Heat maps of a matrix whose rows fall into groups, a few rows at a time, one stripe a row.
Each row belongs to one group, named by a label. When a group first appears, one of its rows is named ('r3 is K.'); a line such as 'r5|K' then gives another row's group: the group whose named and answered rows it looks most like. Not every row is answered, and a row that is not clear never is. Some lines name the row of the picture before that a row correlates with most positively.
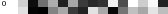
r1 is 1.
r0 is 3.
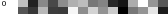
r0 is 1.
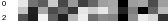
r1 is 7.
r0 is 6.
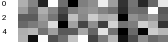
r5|7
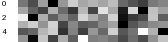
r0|7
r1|6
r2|7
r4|3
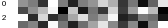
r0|6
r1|3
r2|7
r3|6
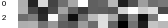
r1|1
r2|6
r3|6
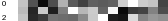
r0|1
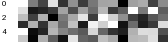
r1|1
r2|7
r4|1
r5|3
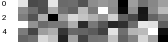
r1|6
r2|7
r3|1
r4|3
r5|3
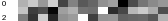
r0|6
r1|1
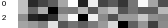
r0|1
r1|7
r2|1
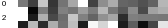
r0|7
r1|7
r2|7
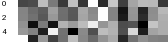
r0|3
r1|6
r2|6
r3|7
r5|7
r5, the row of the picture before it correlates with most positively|2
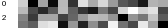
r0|7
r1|1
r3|3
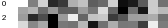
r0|7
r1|6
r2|1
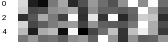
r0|1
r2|3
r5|6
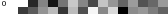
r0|7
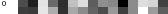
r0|3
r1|3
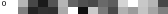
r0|1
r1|1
